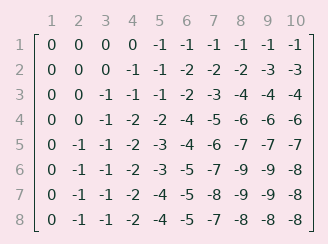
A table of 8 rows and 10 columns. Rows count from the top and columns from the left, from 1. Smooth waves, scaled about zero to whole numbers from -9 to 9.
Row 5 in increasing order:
-7 -7 -7 -6 -4 -3 -2 -1 -1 0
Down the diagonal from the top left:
0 0 -1 -2 -3 -5 -8 -8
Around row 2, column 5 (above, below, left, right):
-1 -1 -1 -2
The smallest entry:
-9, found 4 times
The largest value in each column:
0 0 0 0 -1 -1 -1 -1 -1 -1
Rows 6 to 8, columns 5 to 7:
-3 -5 -7 / -4 -5 -8 / -4 -5 -7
